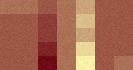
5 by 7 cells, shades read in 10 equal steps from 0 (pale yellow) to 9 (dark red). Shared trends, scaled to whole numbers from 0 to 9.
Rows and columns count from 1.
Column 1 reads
5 6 6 6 6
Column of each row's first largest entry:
3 3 3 3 3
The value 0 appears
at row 5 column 5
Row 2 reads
6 6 7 5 2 6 6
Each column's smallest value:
5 5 6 5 0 6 5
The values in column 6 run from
6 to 6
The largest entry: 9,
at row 5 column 3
